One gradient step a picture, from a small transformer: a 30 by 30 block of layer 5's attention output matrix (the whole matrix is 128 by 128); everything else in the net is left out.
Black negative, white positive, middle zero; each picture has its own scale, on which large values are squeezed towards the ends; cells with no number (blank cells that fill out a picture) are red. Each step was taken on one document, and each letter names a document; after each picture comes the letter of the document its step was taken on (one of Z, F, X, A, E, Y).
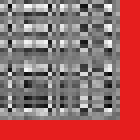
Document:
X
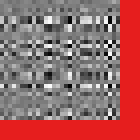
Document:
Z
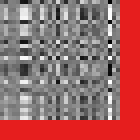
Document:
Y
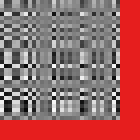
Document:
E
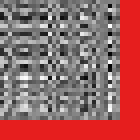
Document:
Y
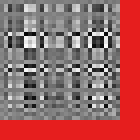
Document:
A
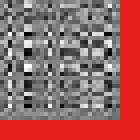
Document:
X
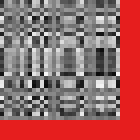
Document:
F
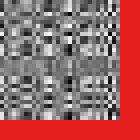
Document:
Z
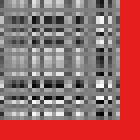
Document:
F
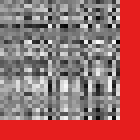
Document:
Y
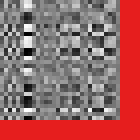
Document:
A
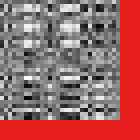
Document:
A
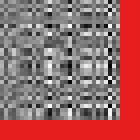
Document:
Z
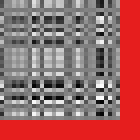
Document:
F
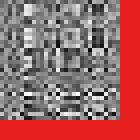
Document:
X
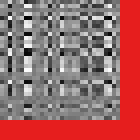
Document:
X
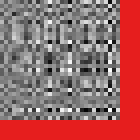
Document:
Z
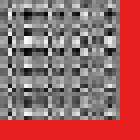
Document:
X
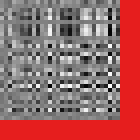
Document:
Z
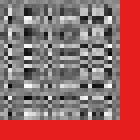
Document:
X
